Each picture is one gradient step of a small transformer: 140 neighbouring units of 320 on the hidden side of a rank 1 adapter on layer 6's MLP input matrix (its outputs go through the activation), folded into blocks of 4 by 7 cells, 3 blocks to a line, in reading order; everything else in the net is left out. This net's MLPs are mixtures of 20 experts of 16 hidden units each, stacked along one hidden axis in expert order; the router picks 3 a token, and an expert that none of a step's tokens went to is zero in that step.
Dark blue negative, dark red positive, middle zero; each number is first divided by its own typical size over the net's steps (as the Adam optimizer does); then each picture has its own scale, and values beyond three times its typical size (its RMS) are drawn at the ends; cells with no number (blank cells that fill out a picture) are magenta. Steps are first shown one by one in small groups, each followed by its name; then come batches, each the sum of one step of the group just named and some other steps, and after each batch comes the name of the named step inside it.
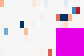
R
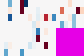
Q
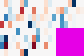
Q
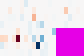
Q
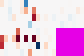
Q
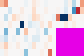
R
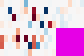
Q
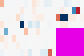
R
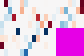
Q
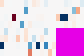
R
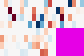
Q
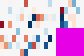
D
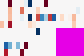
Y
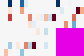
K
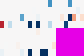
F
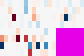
K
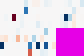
F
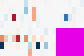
F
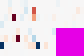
K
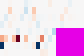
Y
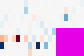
D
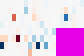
D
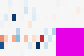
K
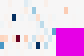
Y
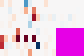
Y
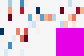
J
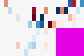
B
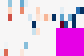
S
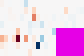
S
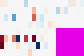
B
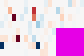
B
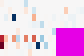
S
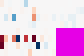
S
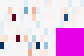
J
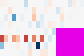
B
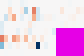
J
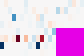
B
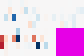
S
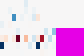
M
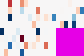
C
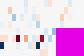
M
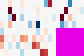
C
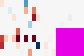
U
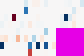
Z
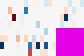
Z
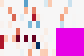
U
